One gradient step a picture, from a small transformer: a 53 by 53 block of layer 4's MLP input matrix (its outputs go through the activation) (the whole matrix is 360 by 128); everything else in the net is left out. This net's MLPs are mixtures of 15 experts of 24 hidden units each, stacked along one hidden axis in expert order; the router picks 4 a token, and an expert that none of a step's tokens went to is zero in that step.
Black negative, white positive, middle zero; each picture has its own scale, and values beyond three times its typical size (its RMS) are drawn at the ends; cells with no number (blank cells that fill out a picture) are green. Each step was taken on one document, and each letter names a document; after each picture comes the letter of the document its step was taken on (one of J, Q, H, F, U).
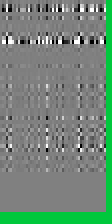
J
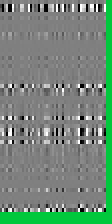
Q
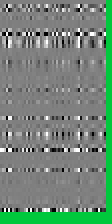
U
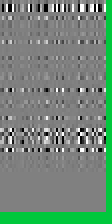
Q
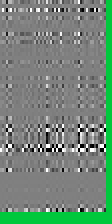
J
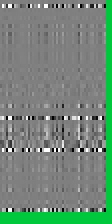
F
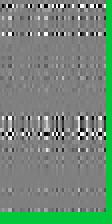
Q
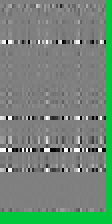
U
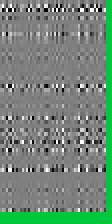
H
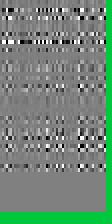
J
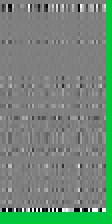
F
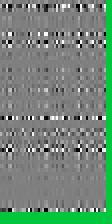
H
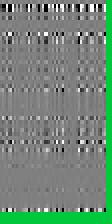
H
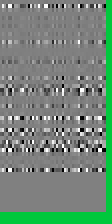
F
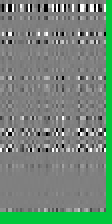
H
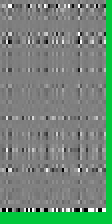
F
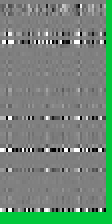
U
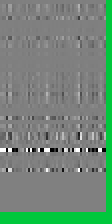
U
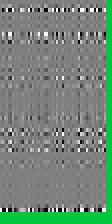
Q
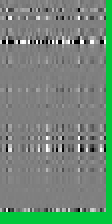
J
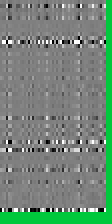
U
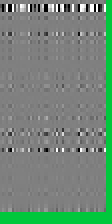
Q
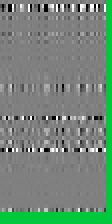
Q
